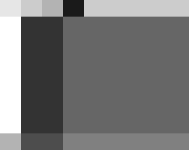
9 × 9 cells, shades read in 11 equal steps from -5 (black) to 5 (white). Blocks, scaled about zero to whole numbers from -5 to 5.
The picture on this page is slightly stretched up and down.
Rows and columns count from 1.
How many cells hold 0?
6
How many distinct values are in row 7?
3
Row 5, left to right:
5 -3 -3 -1 -1 -1 -1 -1 -1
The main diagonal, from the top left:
4 -3 -3 -1 -1 -1 -1 -1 0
